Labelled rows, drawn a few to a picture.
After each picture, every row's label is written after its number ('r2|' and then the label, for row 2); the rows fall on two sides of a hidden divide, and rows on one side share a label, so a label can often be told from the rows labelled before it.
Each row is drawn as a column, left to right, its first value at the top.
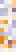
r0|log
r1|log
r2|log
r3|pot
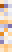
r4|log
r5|log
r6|log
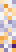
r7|pot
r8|log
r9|pot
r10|pot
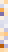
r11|log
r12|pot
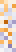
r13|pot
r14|log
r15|pot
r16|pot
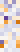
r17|log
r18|log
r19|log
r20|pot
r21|log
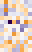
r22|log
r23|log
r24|pot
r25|log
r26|pot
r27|log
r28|log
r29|log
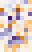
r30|log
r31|log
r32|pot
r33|log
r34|log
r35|log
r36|log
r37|log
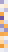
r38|log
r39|log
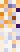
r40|pot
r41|log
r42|log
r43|pot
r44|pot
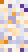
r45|pot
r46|pot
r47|log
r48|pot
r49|log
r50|log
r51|log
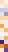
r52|log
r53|log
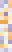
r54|log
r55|log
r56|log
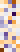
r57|pot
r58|pot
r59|pot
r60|log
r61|log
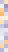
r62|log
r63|pot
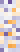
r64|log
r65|pot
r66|log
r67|log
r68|pot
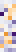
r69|log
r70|pot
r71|pot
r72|pot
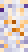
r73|pot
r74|log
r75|log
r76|log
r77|pot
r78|log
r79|log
